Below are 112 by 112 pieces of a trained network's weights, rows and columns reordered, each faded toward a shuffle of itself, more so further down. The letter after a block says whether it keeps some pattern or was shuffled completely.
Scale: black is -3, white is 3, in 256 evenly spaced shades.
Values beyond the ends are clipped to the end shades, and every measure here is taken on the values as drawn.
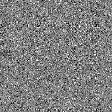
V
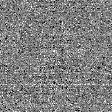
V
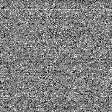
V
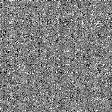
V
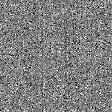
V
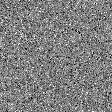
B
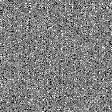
V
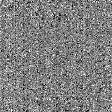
V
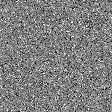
B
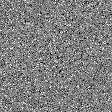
B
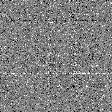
V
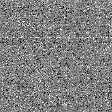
V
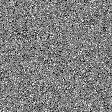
B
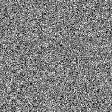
V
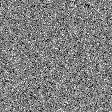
B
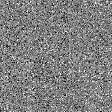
V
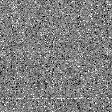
V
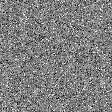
B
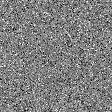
B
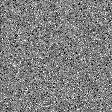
B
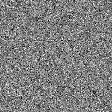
V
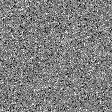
B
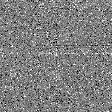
V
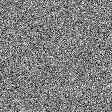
B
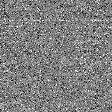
V
